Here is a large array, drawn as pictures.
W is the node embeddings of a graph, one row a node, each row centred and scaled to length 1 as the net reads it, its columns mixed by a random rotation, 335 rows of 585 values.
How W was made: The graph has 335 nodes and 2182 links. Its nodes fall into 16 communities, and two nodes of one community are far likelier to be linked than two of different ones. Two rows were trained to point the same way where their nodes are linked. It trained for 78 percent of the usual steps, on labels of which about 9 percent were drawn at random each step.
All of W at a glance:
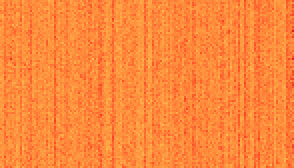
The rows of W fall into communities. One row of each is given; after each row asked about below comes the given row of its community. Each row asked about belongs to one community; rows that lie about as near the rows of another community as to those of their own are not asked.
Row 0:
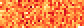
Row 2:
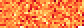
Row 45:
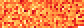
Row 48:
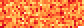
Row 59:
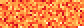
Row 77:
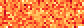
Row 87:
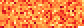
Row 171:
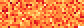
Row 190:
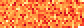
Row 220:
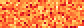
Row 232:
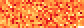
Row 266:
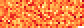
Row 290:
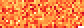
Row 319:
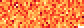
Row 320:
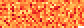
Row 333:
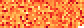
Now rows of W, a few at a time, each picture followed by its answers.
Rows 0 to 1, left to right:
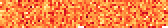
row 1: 48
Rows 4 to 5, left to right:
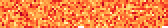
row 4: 220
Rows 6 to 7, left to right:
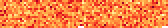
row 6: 2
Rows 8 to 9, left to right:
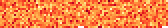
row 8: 171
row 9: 319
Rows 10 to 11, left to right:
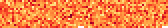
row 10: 320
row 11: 290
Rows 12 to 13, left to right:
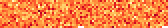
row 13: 320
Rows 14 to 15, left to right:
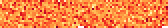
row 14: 0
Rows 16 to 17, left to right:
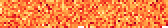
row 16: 266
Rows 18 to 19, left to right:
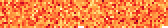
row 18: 333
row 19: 0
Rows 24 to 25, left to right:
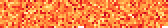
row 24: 87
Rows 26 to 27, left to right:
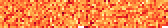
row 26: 2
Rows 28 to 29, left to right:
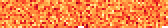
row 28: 190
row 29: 48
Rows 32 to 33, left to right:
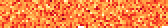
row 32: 0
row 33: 232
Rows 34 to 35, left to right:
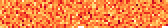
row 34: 290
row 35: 2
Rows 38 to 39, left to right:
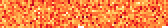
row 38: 319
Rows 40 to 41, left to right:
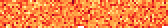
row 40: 45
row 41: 48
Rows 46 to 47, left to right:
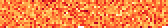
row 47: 48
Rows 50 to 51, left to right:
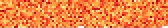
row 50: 232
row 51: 87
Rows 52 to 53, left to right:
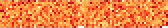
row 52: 232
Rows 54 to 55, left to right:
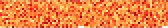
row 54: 190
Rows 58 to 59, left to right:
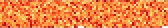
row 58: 171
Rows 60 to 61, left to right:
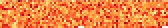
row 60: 220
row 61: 77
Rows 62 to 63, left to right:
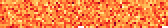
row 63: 171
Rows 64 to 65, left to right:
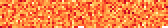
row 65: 333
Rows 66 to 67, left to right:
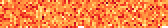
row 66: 77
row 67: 232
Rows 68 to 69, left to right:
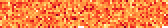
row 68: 333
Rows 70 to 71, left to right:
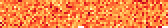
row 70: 320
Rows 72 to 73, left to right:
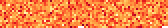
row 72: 2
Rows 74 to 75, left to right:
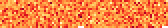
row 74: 290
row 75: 190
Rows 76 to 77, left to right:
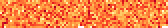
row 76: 290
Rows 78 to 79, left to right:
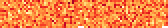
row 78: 45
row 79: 0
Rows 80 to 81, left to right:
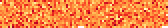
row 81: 333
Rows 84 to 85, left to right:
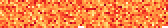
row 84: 87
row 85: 220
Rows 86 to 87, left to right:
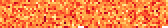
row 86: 171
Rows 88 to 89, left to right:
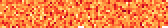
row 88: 290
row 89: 333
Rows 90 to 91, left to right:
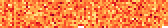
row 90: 45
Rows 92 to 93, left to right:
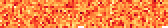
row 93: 2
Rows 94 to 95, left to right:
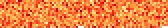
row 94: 220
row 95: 77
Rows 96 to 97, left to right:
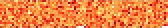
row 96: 45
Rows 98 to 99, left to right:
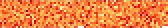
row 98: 171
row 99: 48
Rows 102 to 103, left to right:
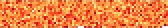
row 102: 220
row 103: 59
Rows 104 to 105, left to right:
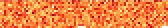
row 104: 45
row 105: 232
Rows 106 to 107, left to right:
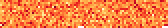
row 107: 59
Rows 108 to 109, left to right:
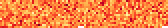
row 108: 59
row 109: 220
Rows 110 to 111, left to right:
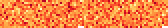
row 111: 0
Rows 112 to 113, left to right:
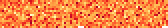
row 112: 171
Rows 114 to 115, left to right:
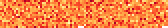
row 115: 171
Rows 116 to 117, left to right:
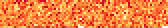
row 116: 319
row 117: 220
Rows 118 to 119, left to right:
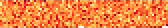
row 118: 319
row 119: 2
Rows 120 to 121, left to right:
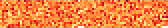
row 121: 232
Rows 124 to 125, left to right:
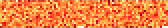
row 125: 319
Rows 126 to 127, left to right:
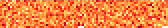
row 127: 59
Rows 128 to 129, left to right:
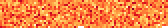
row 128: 59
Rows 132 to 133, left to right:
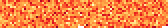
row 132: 0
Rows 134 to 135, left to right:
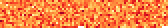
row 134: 48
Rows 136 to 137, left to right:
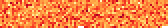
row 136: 48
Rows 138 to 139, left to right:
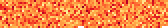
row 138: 333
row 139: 77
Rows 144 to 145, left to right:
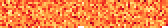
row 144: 77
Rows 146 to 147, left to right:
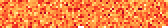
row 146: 59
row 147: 190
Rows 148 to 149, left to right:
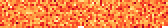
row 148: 232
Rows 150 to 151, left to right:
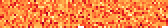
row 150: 171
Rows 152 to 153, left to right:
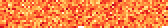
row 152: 232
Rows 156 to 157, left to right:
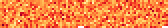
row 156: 220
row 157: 59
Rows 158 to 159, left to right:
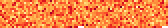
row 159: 0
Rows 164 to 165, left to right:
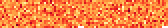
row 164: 290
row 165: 290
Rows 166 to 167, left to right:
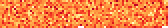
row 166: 48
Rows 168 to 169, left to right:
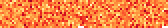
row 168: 0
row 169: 59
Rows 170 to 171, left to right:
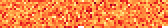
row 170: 190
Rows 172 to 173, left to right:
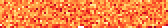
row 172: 59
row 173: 48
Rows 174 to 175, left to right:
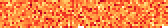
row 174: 333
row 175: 320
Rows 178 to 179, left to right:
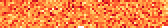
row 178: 87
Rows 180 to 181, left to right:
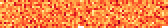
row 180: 0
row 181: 77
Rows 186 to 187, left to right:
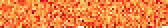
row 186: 45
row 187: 171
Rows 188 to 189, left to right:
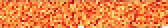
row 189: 87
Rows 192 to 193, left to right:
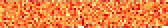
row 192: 0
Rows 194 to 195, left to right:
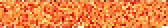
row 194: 290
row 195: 59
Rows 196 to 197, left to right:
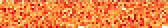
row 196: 320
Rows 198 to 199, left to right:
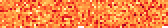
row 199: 48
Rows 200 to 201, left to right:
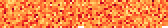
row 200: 290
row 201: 2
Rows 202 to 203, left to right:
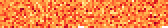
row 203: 232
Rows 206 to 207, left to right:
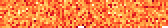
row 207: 48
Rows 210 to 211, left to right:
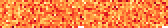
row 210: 290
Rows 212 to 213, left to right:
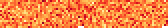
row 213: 59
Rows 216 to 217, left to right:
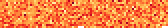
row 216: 48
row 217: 320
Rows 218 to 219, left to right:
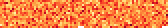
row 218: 333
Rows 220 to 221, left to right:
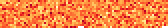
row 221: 59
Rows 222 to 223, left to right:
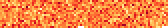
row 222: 87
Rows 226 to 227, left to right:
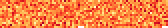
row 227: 232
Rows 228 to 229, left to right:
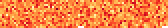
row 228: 0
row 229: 290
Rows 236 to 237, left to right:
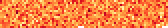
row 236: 87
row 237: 290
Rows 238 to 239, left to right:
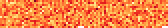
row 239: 2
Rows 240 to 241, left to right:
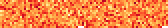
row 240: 0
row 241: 220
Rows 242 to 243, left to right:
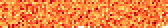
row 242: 290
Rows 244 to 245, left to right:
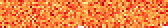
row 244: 320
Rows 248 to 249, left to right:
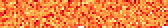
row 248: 2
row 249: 59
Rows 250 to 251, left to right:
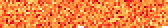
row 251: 45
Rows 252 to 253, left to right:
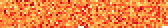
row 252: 319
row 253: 320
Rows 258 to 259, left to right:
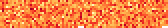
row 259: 45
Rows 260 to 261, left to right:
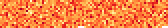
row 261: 232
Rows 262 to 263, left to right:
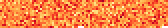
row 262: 2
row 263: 232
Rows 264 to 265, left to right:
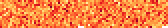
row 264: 0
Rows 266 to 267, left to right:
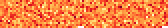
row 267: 59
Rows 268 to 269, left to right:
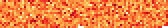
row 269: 220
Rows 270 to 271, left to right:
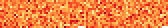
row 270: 171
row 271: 220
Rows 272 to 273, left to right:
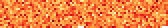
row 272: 190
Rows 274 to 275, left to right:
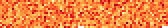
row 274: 171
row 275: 319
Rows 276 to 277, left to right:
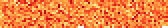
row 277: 0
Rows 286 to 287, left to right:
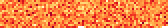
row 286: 220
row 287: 266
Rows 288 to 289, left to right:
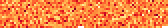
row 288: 87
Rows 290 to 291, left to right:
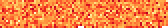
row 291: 190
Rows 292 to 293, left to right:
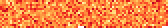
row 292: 320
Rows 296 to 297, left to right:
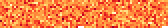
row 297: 232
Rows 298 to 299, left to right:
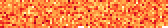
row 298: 48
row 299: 290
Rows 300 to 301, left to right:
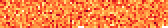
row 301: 232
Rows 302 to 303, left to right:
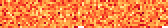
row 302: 77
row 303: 319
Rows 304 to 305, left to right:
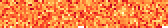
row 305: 319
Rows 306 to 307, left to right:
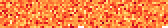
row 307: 290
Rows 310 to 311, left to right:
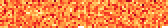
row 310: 77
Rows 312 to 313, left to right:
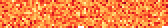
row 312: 171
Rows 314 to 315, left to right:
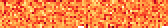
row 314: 2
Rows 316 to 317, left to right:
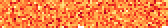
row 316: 171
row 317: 232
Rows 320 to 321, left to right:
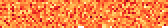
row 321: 59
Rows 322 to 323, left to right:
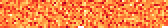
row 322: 87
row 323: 0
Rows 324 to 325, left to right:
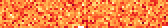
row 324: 87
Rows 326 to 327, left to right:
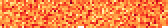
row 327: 45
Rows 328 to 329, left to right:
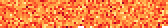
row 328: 45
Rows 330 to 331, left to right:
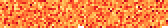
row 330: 333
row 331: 45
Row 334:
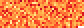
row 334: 320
